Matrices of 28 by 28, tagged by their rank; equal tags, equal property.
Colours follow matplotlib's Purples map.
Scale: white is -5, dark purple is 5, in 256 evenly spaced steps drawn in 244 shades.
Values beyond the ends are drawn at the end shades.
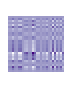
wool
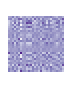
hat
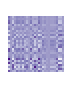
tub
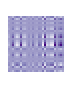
wool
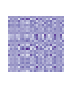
tub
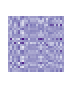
hat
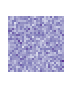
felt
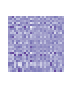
hat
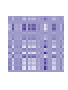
wool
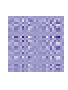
tub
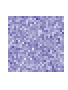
felt
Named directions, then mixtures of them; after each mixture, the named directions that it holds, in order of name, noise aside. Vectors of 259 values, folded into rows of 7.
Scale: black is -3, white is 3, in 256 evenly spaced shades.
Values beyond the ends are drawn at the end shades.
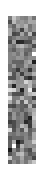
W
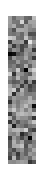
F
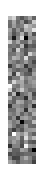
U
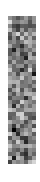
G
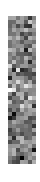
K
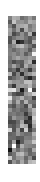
W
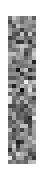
F, W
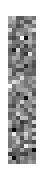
G, U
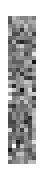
W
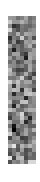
G, W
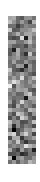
G, U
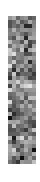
F, K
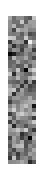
F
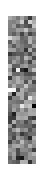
F, K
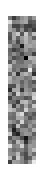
G, U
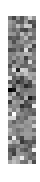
K
